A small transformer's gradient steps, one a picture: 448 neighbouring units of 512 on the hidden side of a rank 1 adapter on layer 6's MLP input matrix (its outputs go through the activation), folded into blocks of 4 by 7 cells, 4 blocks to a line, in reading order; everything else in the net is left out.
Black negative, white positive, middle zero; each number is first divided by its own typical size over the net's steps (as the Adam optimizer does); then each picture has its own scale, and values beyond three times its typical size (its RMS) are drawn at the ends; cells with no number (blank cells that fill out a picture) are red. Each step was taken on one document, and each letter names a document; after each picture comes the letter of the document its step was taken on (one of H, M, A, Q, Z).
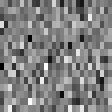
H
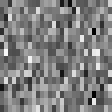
H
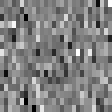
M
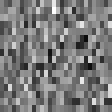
H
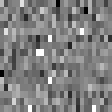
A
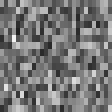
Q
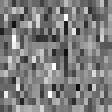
Q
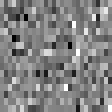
M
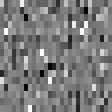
A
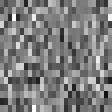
H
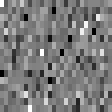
A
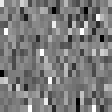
A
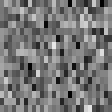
H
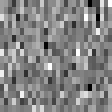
M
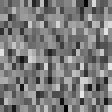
H
